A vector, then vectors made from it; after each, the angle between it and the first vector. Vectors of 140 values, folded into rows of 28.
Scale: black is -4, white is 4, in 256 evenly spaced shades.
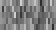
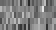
partly opposed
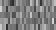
orthogonal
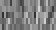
orthogonal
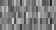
partly opposed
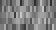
nearly opposite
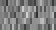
partly opposed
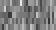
partly aligned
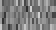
orthogonal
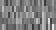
partly opposed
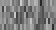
nearly parallel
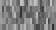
nearly parallel
